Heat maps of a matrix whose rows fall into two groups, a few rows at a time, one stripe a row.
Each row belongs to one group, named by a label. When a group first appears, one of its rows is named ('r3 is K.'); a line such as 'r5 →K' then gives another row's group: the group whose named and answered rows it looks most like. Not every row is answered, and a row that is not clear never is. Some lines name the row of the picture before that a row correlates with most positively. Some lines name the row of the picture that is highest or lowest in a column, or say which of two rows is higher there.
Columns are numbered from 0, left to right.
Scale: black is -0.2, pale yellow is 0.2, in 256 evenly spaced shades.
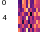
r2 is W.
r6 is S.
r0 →S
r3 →S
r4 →W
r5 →W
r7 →W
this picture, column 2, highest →0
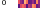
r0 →W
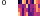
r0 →S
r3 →W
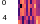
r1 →S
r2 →S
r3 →S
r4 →W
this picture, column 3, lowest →4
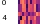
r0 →S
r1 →S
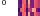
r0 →S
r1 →S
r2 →S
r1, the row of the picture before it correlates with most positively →4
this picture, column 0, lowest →2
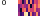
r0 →W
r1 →S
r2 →S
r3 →W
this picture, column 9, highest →3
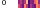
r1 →W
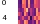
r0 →S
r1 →S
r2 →W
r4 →S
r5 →W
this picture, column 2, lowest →3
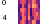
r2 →S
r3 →S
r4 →S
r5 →S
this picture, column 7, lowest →4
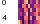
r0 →W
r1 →S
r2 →W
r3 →W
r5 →W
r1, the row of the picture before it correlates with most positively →4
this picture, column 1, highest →5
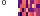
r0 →S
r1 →S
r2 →W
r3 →S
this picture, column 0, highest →2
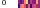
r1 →S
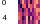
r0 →S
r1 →S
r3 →W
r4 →W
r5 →W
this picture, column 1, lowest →1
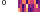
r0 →S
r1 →W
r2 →W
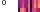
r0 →S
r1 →S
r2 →S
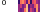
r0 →S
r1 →W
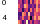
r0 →W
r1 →W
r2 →W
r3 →S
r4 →S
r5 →W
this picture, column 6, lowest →4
